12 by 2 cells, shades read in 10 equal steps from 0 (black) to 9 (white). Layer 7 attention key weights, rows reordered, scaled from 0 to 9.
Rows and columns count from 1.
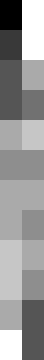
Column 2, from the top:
9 9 6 4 7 5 6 5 6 5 3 3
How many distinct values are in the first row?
2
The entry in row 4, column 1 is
3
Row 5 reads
6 7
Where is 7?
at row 5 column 2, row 9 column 1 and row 10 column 1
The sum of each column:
60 68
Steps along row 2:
up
